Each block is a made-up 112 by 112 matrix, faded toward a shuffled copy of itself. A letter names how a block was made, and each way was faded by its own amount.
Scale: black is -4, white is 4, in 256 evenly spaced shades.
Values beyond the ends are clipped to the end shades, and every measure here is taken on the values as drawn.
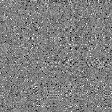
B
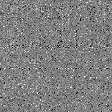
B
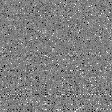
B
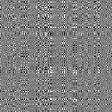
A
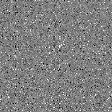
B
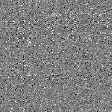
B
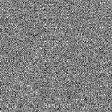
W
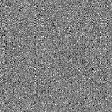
W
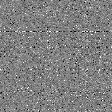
B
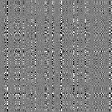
A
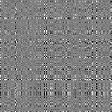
A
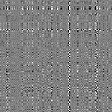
A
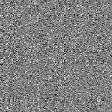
W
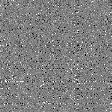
B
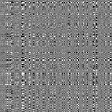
A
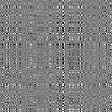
A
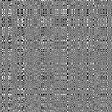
A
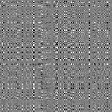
A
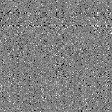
B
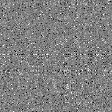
B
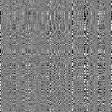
A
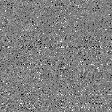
B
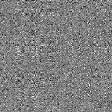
W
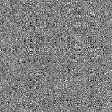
W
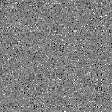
B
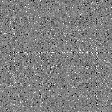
B
